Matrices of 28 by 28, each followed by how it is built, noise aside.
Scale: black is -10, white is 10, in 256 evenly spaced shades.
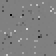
sparse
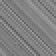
Toeplitz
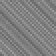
Toeplitz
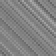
Toeplitz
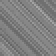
Toeplitz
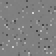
sparse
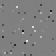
sparse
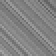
Toeplitz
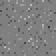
sparse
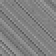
Toeplitz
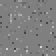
sparse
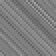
Toeplitz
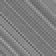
Toeplitz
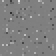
sparse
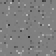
sparse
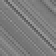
Toeplitz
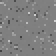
sparse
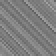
Toeplitz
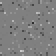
sparse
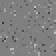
sparse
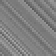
Toeplitz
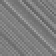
Toeplitz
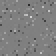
sparse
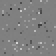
sparse
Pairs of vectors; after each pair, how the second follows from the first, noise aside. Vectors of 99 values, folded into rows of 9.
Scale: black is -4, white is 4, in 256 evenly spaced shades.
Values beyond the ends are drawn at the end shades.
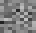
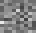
negated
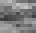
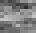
negated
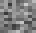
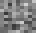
copied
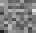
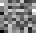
scaled up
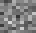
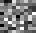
scaled up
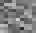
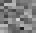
copied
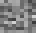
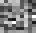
scaled up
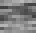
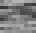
copied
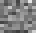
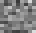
copied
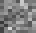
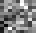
scaled up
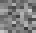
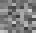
copied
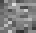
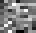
scaled up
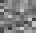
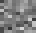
copied
